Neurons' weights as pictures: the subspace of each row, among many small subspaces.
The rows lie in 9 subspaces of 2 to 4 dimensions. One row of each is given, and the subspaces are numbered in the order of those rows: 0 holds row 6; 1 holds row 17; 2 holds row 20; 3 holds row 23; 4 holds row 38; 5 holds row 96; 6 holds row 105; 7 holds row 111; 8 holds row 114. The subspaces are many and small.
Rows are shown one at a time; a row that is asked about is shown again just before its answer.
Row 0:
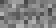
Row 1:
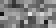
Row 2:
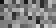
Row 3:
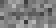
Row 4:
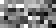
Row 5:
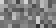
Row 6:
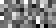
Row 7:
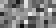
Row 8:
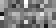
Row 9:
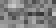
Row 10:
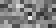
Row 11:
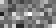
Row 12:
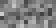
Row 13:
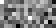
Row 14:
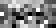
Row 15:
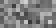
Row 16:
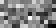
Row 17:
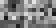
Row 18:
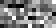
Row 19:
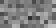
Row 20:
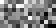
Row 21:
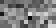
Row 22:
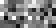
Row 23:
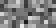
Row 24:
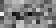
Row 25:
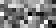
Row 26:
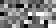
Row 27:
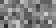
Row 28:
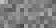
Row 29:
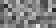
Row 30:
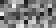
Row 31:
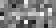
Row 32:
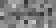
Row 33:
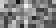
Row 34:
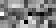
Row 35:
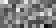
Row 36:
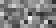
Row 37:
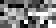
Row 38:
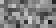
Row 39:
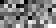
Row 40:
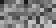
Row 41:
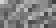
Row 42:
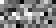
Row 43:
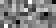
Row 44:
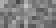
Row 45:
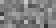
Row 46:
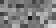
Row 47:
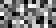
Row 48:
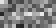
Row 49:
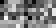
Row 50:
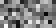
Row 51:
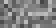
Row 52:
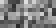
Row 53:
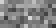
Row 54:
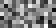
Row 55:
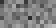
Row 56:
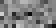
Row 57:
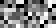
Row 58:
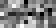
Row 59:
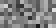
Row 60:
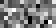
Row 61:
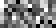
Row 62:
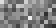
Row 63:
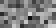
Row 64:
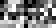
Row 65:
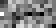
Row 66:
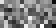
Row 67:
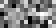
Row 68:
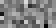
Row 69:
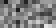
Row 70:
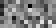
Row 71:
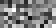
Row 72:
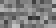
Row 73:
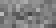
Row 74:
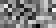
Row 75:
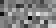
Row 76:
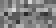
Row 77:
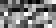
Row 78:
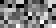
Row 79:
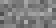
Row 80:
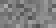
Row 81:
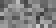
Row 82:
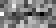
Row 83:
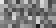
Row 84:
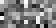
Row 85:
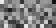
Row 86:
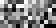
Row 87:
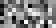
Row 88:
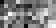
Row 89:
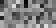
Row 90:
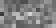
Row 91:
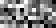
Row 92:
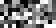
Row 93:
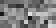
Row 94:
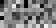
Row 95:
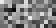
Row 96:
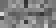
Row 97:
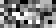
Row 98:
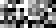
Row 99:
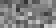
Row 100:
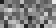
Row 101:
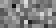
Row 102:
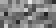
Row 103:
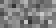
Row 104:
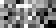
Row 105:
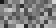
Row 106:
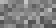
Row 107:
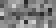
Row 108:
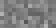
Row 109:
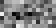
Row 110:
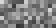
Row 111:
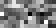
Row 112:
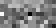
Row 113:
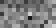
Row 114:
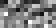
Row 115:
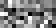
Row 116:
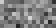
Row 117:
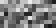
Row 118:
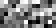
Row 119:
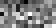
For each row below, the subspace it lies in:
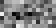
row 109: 4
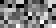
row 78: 7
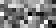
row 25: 4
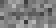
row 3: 2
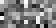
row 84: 0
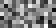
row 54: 0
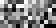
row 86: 2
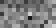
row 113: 4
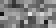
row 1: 7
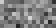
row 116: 4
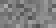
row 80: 5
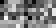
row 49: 1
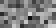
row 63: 3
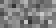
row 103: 4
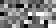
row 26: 5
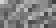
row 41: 8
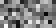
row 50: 6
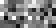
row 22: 1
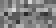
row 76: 8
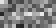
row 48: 6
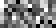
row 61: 0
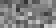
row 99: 8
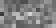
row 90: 4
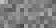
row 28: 6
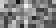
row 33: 3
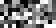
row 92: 6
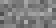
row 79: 0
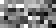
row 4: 1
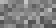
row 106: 0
